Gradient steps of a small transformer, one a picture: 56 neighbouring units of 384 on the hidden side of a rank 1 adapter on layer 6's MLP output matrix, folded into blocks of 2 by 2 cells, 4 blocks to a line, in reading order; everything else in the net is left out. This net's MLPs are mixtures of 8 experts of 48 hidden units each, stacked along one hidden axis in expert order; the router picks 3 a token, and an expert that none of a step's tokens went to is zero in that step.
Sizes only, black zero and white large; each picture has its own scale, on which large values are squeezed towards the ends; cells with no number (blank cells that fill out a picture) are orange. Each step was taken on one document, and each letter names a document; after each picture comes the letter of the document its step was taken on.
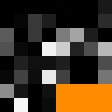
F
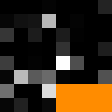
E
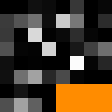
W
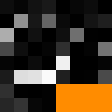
F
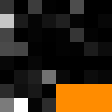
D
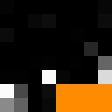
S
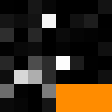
E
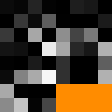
F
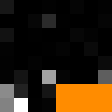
S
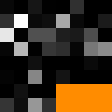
W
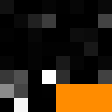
F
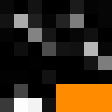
W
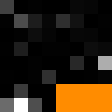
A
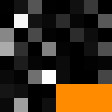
F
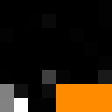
S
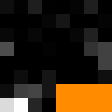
S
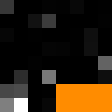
S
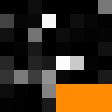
E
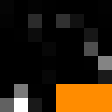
A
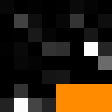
W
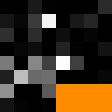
E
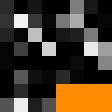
W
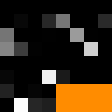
D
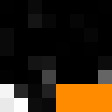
S
